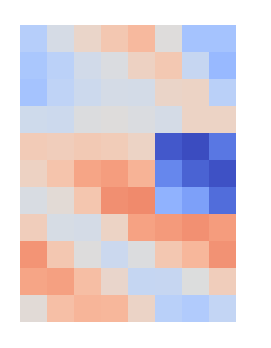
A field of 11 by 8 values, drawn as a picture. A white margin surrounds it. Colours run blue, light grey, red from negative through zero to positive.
Average level on the scale: 50%. Ninth with the lowest average: middle right. Roughest part: bottom middle. Ninth with the highest average: centre. Odd patch: lower, in the middle right.
